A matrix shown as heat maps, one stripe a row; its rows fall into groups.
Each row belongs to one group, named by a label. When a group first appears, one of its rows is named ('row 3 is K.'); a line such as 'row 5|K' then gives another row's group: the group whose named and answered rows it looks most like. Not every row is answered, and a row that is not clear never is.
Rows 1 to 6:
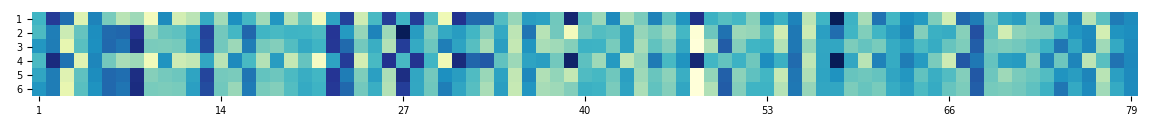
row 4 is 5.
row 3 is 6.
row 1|5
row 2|6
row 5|6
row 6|6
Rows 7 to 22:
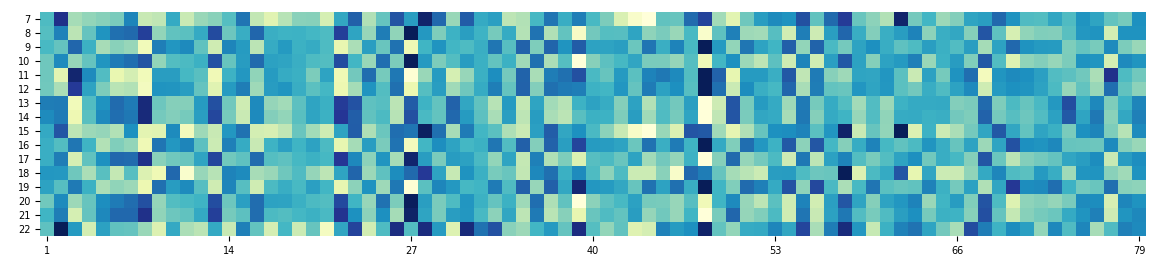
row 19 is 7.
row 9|7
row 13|6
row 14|6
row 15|5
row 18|5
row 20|6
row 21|6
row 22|5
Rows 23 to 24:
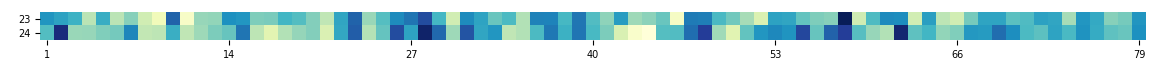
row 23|5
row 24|5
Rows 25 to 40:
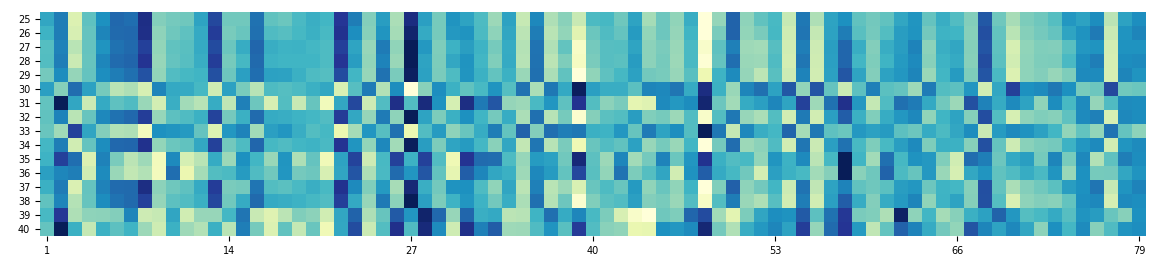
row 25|6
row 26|6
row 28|6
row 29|6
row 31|5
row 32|6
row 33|7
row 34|6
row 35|5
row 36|5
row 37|6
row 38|6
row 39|5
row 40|5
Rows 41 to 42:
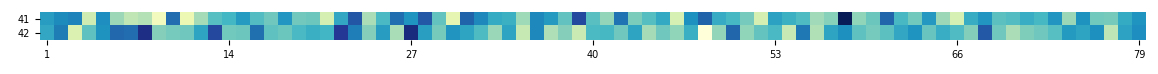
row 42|6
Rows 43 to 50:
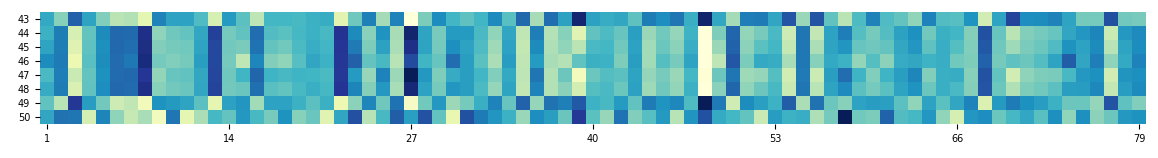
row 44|6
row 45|6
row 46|6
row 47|6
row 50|5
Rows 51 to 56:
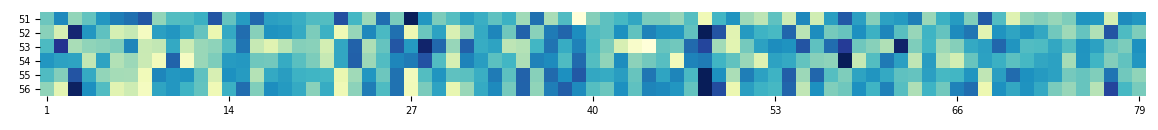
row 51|6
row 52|7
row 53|5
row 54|5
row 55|7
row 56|7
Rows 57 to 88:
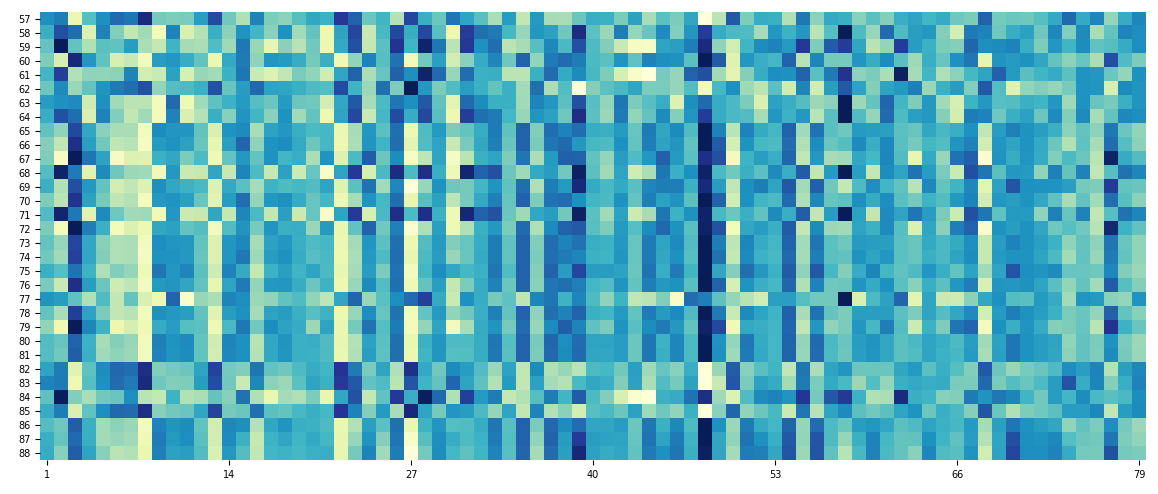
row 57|6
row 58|5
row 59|5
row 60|7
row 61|5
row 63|5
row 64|5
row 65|7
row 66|7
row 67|7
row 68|5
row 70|7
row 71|5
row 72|7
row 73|7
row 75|7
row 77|5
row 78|7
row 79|7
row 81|7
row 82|6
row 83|6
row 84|5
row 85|6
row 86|7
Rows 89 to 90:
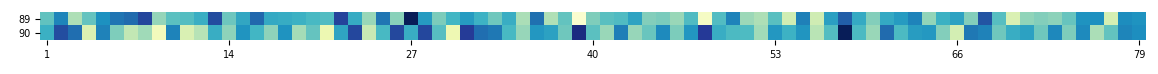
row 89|6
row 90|5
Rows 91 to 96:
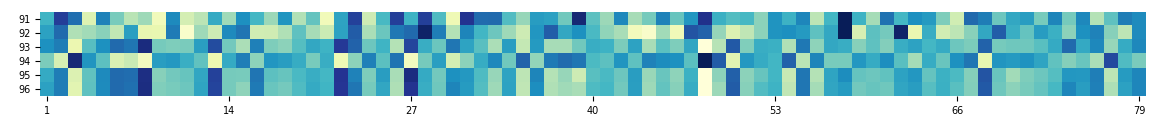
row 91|5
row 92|5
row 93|6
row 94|7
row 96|6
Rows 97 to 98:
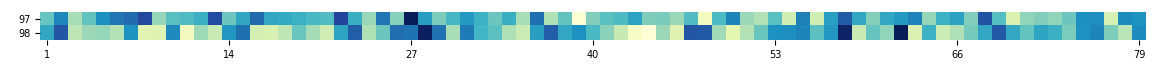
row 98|5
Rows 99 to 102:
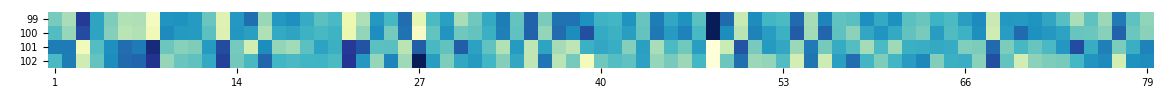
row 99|7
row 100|7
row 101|6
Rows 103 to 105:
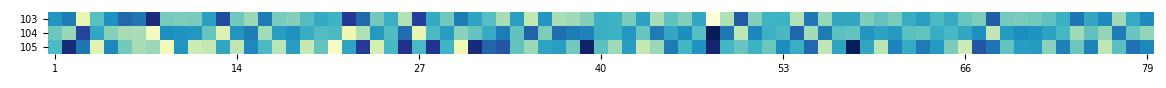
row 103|6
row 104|7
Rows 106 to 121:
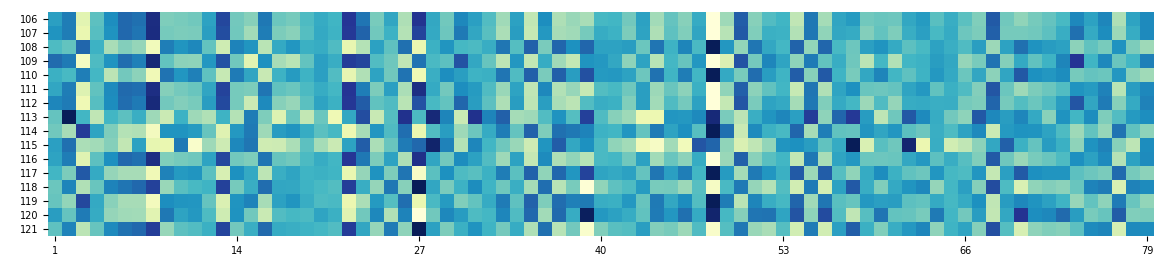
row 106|6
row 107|6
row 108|7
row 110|7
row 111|6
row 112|6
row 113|5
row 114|7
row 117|7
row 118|6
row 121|6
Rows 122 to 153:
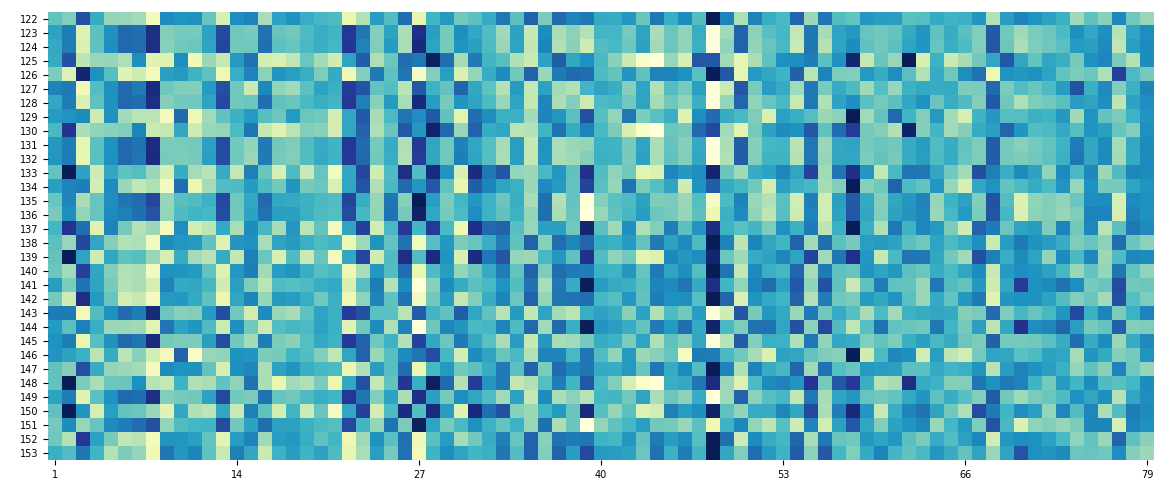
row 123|6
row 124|6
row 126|7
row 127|6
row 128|6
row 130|5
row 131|6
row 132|6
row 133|5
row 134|5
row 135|6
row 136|6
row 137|5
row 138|7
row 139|5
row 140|7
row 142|7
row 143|6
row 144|7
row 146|5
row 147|7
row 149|6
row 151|6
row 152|7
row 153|7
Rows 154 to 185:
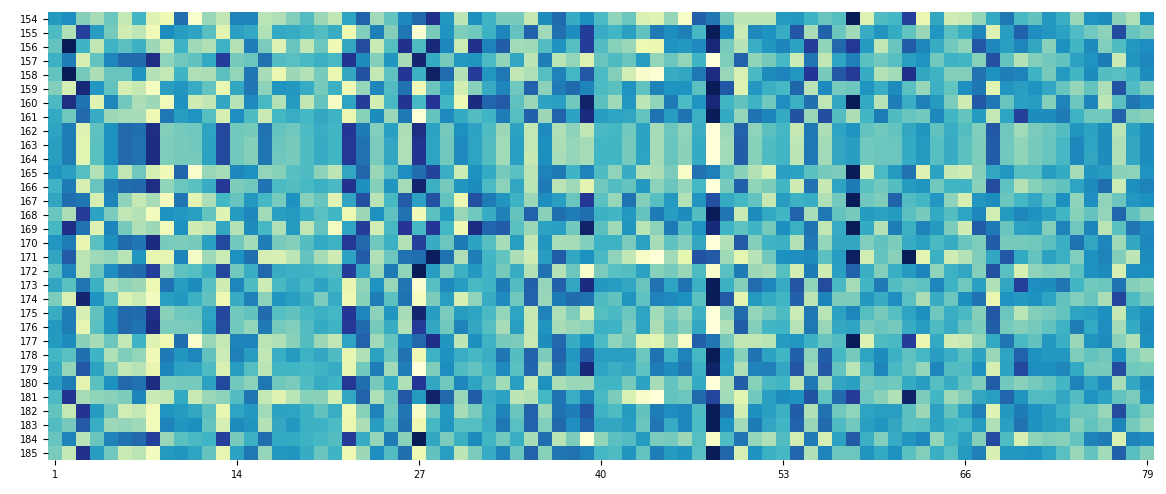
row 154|5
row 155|7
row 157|6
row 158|5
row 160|5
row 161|7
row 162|6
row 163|6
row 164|6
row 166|6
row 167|5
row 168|7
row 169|5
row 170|6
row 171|5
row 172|6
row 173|7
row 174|7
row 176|6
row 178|7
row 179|7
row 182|7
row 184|6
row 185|7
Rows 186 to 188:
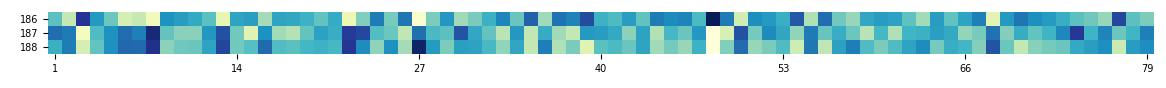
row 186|7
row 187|6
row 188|6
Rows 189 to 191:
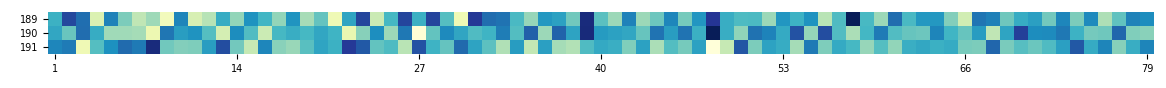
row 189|5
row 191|6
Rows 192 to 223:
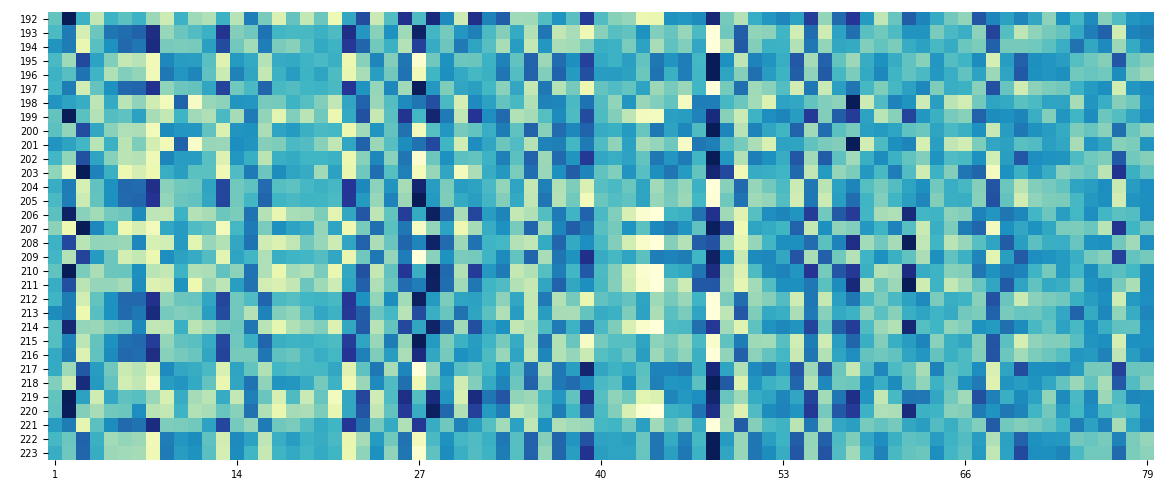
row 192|5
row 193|6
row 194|6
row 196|7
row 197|6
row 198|5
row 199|5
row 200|7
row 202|7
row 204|6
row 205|6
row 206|5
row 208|5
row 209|7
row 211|5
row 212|6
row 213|6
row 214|5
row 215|6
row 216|6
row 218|7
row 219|5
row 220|5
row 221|6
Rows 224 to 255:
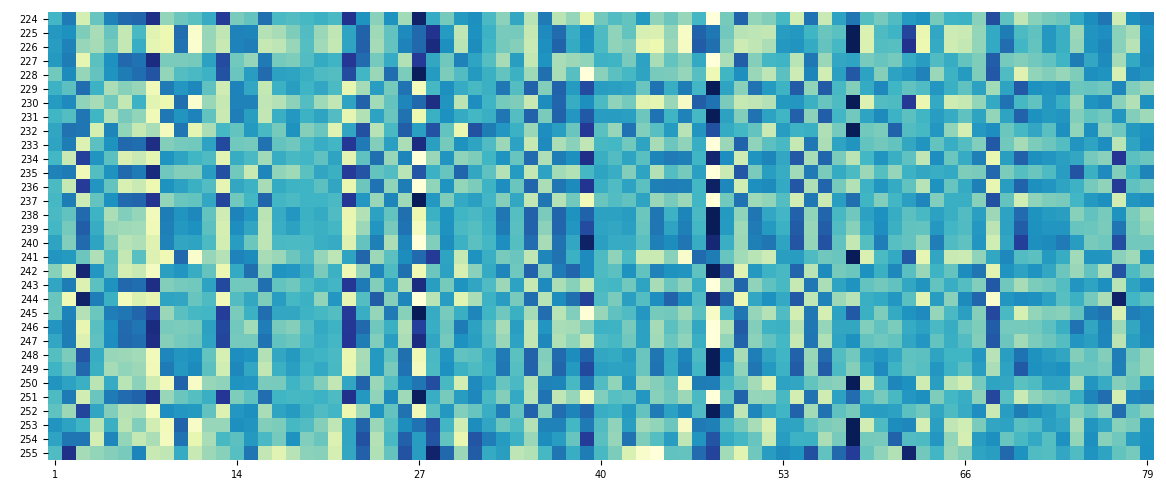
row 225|5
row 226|5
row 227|6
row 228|6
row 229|7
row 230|5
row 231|7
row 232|5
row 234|7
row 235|6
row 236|7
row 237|6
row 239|7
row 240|7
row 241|5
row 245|6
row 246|6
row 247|6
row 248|7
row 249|7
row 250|5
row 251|6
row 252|7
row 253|5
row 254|5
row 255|5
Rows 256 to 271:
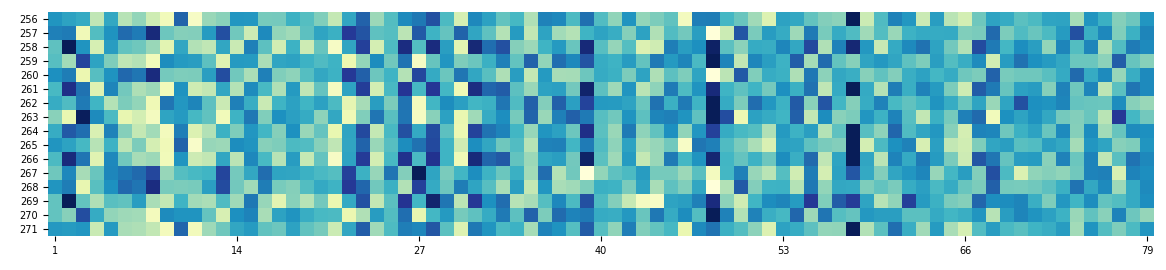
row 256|5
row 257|6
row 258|5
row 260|6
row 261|5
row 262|7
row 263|7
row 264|5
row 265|5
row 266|5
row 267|6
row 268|6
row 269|5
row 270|7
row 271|5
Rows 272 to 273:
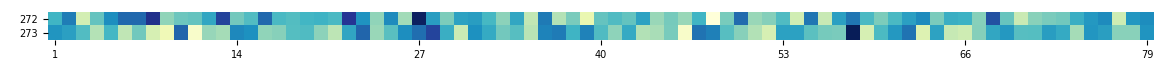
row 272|6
